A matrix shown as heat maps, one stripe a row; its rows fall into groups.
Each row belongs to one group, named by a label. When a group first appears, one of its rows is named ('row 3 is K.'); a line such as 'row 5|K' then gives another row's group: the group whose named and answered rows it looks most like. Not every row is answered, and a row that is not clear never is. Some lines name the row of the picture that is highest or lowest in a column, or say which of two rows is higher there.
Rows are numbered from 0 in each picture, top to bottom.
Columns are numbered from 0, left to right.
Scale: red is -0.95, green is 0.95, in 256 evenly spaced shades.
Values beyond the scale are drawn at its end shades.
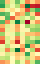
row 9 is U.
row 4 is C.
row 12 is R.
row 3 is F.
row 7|U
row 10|U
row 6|U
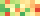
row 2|F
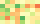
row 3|C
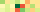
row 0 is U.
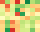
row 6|C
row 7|C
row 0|U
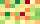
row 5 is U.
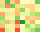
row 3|U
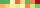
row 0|F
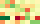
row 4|F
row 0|C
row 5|U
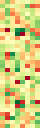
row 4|U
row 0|C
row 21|C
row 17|R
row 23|C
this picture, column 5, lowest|19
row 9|U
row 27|R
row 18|C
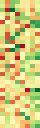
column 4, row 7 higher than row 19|Yes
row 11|R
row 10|C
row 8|R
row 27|U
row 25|C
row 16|C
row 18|U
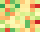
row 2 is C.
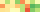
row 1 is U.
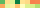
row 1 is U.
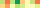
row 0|R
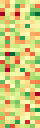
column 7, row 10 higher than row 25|Yes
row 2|U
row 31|C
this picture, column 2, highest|13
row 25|R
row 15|U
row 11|R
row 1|R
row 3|U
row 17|R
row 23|F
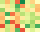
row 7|R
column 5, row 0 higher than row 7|Yes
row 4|U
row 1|R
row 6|U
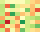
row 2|F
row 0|F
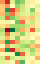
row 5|R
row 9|R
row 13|R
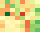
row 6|U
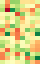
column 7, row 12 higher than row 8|No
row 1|R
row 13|U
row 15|F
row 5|R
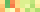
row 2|U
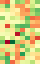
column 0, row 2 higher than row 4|No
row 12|U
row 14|F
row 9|F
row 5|F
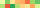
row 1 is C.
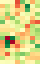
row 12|U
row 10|C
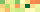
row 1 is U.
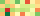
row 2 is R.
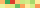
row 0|C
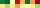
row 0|F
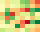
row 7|F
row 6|R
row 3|C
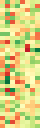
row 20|F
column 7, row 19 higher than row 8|Yes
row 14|C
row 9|F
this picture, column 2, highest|22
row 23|C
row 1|R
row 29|U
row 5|C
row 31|U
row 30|C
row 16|C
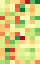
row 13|C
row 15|F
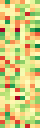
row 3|U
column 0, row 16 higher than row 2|No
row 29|C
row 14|U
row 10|C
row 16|C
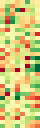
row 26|F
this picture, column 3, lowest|17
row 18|F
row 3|C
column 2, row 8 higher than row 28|Yes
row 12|U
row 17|U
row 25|F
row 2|R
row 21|U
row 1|C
